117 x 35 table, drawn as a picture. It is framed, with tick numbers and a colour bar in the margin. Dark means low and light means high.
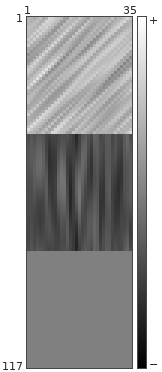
The table splits into 3 rows of 1 panel. Panel 1,1: high, slanting up to the right. Panel 2,1: low, streaked downward. Panel 3,1: middling, flat.
